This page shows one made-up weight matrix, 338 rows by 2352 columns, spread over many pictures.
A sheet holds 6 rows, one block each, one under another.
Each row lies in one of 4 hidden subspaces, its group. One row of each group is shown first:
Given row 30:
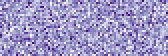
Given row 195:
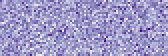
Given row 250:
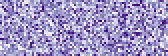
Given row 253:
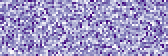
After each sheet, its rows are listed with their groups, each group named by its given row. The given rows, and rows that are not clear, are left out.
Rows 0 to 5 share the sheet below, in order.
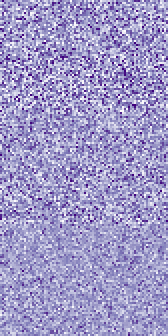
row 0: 195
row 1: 195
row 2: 30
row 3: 250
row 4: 250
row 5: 253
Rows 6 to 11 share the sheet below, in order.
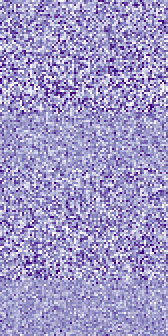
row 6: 250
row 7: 30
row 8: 195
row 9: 195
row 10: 30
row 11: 253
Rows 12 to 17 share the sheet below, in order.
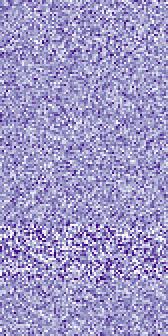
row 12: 195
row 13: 195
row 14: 195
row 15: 250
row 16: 250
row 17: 250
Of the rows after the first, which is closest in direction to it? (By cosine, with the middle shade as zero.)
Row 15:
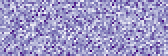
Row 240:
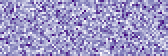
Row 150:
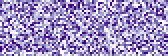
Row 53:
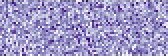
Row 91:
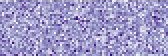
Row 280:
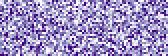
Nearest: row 240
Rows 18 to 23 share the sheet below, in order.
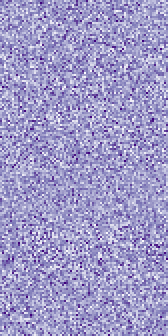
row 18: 253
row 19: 253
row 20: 195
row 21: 253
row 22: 253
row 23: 30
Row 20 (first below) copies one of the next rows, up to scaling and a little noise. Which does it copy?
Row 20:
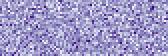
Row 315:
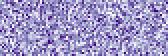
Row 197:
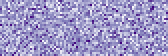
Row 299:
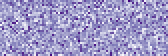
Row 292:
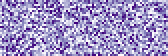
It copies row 197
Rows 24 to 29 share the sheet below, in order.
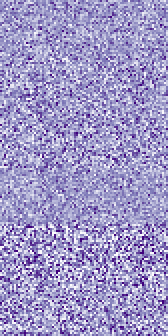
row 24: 30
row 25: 30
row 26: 253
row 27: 253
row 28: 30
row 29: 250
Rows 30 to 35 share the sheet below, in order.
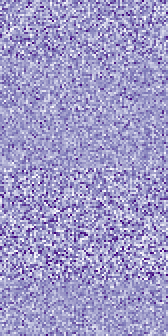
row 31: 195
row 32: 253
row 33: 253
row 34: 30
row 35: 253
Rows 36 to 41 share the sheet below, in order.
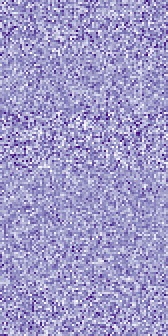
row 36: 30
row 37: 195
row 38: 195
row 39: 30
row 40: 253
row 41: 253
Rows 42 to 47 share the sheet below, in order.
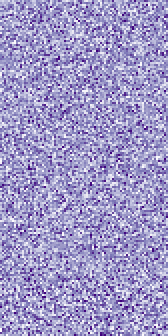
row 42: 195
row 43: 195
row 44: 250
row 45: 253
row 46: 195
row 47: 250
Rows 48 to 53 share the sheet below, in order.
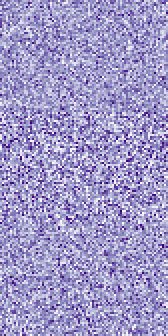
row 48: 30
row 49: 250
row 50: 30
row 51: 195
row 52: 250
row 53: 195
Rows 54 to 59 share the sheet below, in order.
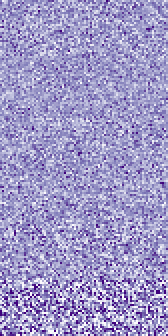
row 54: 195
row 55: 253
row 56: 195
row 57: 253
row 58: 250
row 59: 253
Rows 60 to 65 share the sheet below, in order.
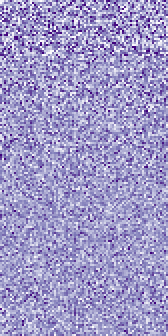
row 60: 253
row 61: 30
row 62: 30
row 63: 250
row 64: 30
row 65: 253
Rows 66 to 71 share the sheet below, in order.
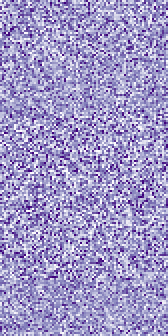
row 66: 30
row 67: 250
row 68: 195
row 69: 30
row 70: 253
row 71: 250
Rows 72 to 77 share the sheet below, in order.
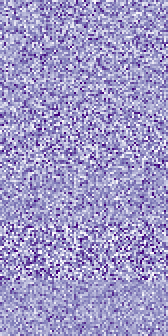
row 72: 253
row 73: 253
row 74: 195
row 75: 30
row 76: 30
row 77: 30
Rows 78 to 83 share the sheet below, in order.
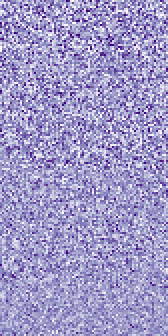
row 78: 250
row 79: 30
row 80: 195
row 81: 195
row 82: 253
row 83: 253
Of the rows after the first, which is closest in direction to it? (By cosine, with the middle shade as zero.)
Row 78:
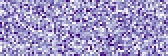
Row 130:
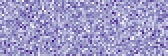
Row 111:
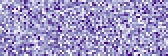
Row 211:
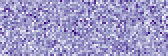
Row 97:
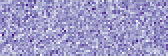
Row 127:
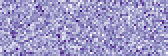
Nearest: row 127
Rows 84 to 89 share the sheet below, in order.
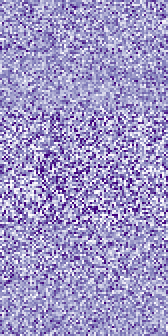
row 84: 250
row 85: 195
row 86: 195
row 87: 253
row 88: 253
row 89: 253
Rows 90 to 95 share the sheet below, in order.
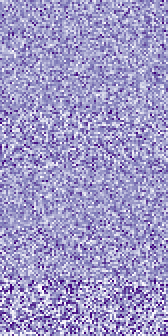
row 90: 253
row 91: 195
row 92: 253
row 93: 253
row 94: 253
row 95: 250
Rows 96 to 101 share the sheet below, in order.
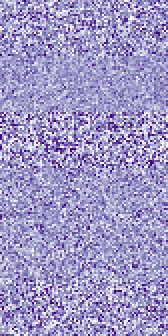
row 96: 195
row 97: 253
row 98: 30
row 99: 250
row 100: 253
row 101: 253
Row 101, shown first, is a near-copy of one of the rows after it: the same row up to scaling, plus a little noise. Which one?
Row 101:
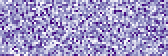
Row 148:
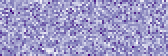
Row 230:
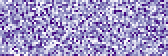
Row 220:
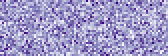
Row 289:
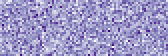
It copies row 230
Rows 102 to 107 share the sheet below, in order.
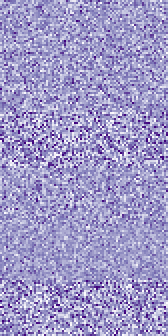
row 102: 250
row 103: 253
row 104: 253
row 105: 195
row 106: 253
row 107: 195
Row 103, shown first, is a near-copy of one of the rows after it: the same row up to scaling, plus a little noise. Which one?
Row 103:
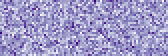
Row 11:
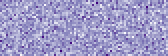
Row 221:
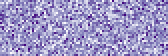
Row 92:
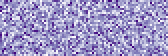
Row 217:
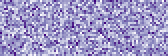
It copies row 217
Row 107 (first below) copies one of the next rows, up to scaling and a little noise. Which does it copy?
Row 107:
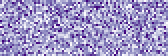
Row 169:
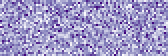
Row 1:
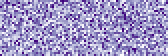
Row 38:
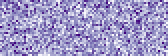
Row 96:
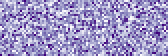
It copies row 169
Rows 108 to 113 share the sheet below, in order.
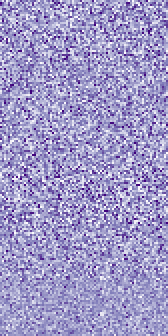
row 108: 195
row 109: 30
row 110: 30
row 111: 195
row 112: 250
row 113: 195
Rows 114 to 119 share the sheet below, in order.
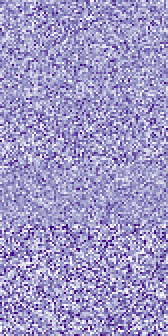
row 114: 253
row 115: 30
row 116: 253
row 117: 250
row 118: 30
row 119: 250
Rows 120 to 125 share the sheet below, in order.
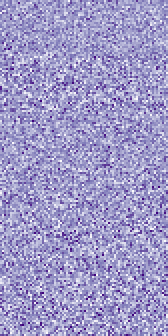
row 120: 253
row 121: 253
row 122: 250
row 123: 30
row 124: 195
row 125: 253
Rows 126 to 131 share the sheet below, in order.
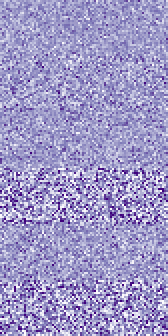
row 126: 253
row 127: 250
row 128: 250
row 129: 250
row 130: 250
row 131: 250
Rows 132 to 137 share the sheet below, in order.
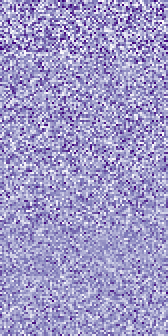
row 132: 250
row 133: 250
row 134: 250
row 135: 30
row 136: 250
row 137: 30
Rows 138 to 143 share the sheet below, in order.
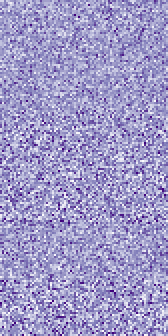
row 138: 195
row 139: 30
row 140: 250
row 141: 250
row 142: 253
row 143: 30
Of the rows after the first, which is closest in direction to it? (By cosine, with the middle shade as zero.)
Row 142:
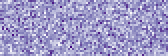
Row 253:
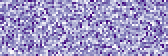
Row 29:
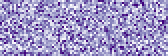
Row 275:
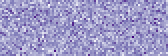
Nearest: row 253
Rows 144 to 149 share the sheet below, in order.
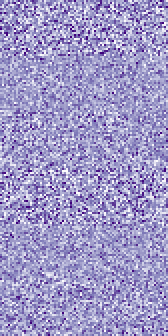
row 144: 195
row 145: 253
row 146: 253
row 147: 30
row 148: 253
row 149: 195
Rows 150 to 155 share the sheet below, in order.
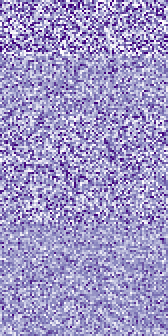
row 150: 250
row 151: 30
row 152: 250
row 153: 30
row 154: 253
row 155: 253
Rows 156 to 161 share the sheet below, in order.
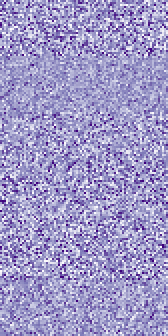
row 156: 30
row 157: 253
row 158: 195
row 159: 253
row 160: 250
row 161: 250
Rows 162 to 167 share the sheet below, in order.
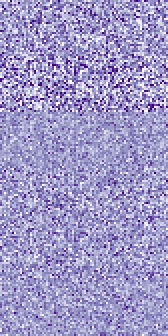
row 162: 195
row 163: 30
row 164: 30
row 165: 30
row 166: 30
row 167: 250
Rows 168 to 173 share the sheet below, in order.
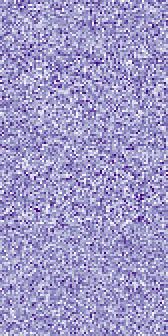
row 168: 195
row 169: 195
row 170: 253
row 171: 195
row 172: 195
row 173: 250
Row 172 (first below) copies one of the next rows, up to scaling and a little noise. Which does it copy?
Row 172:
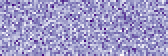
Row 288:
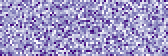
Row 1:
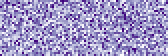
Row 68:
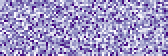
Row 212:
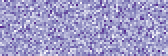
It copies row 1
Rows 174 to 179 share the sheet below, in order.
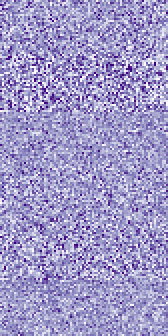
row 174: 30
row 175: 253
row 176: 195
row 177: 253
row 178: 253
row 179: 195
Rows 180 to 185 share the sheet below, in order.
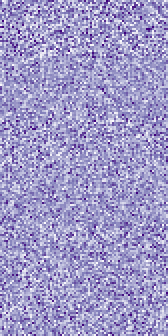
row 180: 195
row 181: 253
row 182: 253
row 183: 253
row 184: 253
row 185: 30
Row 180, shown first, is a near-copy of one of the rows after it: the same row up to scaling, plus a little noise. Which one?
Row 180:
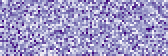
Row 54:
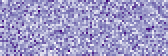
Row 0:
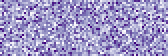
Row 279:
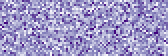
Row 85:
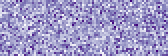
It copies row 54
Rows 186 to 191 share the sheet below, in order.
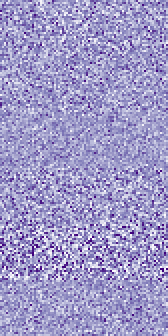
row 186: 253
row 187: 250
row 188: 253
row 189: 250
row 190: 253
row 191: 195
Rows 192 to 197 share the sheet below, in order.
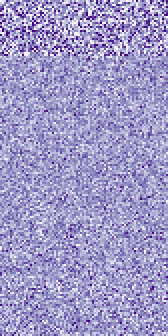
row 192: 253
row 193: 253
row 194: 30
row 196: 250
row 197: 195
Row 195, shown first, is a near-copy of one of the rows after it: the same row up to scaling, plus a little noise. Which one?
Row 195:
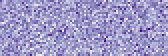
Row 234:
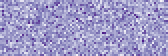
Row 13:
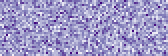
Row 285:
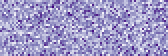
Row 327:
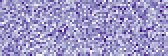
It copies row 327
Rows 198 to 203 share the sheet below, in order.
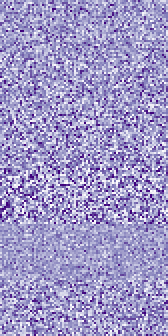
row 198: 30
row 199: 30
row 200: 250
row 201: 253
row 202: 195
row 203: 195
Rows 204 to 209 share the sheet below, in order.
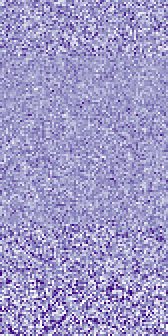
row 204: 195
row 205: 30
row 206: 30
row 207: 30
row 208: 250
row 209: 253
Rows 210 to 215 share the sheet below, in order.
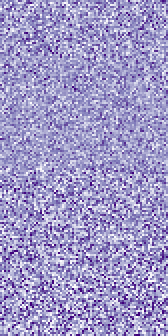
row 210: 30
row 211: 253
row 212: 195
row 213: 253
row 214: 30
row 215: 250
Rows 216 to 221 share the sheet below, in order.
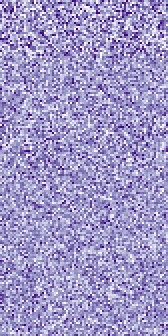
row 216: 250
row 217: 253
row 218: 30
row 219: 250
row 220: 253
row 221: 253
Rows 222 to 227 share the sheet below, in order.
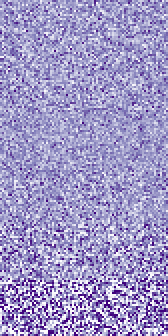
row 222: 253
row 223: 195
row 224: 195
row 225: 195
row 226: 30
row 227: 253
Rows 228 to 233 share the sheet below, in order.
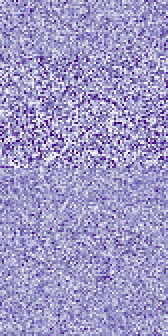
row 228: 30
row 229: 253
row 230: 253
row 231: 253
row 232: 250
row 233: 250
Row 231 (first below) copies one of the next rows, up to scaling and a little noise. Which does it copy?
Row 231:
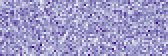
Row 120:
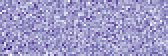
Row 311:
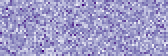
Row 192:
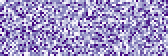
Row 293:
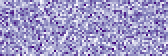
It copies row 293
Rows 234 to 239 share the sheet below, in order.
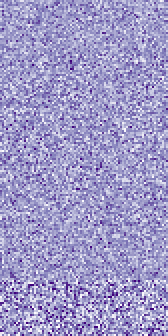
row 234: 195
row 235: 250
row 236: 250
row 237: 250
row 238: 253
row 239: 30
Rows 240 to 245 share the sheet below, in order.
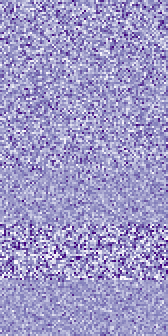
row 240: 250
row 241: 30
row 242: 195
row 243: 253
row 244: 253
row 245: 250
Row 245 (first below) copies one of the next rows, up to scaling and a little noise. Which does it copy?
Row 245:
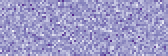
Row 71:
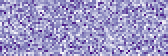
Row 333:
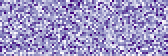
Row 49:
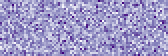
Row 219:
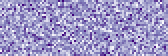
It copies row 219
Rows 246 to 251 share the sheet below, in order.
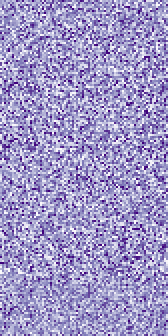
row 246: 250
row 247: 30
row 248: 30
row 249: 195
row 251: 30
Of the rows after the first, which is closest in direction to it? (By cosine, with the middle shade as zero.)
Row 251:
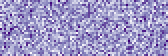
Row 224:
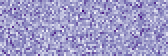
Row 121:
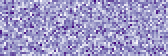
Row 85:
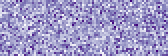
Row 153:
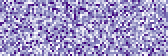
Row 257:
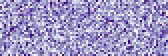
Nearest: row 257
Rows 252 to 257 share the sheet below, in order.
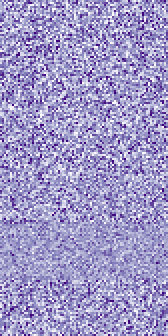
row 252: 30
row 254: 253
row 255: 250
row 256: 250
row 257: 30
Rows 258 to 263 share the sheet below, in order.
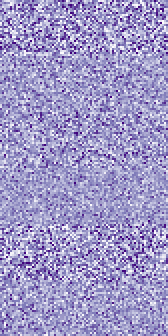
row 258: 250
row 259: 250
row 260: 253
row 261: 30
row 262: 30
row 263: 253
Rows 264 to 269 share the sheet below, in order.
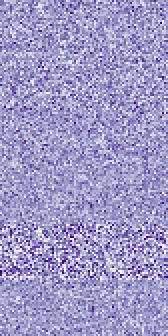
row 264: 250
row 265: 250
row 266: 253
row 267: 30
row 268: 250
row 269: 195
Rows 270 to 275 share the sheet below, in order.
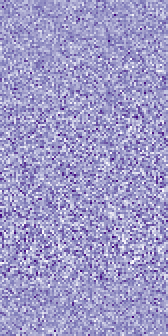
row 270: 250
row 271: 250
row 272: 250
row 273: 250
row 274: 250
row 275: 253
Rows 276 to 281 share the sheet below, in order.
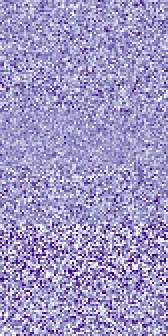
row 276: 250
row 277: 253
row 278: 253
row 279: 195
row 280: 253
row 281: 253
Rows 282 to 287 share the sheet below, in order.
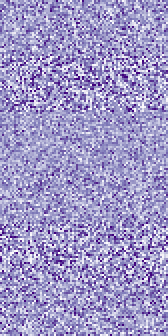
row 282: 195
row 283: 195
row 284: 195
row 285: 195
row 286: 30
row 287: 253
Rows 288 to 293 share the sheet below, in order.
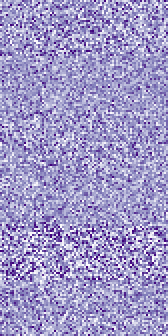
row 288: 195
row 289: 253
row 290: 253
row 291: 253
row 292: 195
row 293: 253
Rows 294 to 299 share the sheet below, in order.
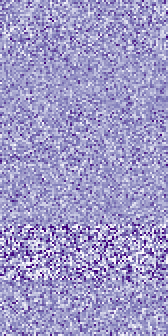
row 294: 30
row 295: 30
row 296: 250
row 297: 250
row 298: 30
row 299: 195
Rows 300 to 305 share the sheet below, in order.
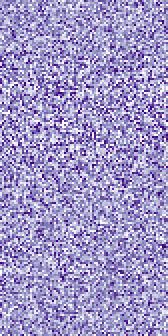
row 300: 250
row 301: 30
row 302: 195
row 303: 250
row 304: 250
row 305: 30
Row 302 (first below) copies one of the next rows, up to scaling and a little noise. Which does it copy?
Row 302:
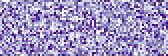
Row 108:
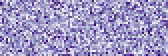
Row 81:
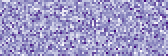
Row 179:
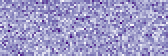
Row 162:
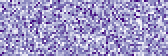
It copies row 81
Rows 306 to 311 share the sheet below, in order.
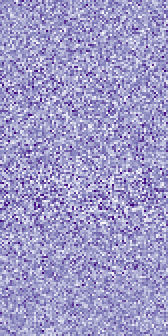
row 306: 195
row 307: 253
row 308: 30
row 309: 253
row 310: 253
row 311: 253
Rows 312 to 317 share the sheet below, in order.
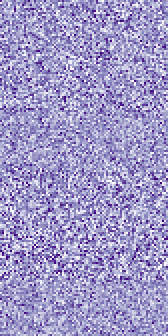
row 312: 250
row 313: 250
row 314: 250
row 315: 195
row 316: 253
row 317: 253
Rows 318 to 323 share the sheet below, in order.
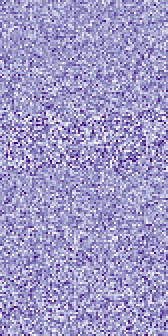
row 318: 30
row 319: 253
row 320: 195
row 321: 195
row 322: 30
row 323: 30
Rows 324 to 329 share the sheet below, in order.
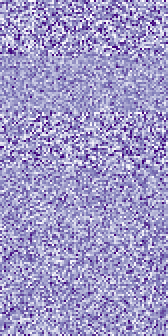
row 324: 253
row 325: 250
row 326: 195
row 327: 195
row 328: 30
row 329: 30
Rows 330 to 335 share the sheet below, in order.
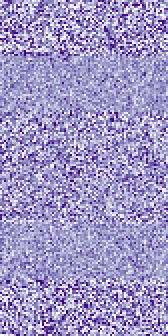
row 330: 250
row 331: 30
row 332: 253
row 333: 250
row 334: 30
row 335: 253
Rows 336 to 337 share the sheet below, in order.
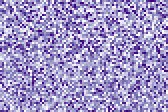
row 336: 250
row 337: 253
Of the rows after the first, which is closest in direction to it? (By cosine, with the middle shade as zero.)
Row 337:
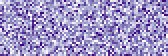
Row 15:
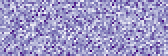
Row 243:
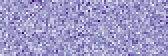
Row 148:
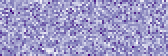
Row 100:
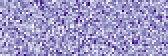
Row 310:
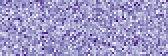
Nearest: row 148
